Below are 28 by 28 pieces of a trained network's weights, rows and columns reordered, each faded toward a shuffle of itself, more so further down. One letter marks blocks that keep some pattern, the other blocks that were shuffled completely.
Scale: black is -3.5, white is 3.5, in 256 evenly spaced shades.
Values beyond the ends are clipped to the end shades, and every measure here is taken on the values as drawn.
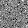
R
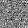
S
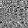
S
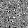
R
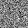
R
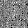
S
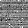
S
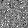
R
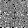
S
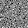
R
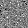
R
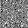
S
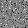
R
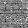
S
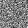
R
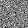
R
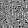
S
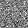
R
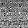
S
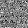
S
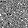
R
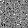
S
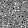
R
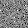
R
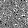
R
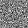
S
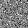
R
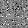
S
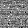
S
